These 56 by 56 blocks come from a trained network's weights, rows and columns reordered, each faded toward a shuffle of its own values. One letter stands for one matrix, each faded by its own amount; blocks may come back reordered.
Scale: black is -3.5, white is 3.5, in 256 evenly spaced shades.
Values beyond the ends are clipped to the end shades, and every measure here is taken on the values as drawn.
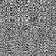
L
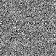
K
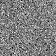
K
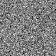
K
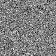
K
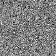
K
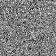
K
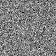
K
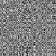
L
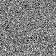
K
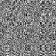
L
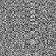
L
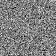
K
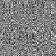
L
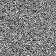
K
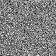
K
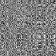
L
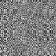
L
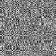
L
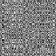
L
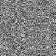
L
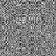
L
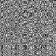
L
